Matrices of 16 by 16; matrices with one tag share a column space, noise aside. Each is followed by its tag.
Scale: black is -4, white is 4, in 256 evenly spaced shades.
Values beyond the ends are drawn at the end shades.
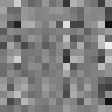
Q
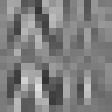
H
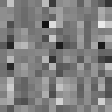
Q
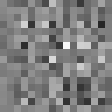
Q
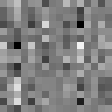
Q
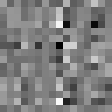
Q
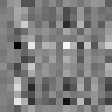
Q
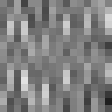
H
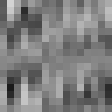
H
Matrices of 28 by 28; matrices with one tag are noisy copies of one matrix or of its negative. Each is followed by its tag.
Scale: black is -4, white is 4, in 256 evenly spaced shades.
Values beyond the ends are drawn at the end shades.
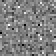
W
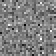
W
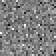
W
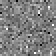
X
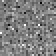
W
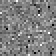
X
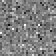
W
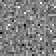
W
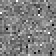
X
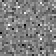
W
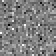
W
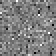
X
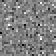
W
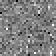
X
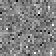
X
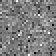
X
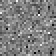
X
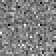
W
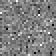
X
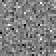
W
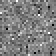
X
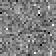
X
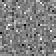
W
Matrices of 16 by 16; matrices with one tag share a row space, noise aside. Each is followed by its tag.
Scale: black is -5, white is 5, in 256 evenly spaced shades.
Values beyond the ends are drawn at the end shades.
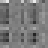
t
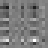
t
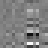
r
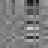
r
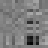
r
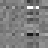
r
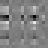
t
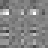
t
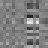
r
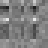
t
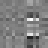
r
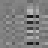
r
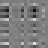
t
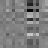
r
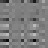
t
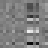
r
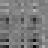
t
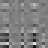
t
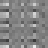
t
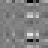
r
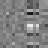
r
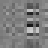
r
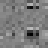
r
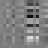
r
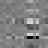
r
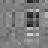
r
